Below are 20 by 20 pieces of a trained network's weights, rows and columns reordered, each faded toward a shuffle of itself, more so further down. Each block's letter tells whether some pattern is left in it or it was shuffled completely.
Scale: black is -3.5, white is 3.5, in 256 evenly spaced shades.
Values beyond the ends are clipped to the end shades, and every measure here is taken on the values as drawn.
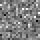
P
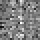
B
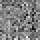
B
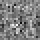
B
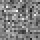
B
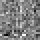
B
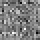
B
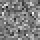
P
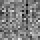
B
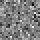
P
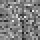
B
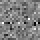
B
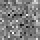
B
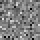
P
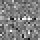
B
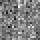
B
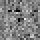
B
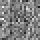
B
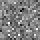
P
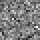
P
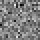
B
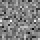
P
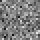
P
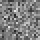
P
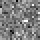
P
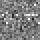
B
